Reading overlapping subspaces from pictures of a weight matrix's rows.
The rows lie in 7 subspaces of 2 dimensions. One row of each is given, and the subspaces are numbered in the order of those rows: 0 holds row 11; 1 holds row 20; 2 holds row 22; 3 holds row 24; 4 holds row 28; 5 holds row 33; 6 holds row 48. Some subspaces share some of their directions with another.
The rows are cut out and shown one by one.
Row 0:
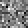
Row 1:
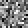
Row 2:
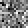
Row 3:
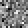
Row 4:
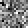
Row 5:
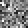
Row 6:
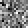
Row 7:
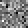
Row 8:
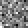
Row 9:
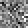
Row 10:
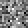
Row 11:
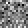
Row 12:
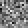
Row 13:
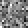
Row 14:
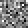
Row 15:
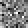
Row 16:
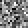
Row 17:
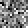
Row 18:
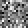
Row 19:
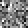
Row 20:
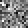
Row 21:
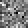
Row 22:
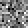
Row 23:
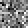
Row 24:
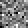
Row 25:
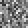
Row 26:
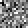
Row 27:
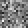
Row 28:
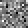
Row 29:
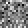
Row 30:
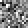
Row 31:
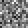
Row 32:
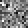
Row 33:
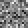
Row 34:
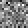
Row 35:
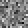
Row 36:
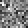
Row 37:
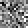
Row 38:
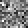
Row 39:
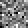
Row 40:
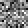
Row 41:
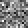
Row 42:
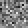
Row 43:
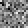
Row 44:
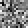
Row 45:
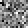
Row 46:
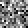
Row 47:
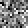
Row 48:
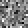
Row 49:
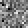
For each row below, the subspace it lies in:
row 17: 1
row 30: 1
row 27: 0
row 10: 2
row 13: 3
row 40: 5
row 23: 2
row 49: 6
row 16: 2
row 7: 4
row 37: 6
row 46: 1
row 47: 1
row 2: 2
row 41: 5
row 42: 4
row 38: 5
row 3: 6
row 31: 5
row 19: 3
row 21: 3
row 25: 5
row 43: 0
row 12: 4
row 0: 2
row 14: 4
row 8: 3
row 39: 3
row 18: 0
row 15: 3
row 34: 0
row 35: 6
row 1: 6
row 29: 0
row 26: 2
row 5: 4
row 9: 6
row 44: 4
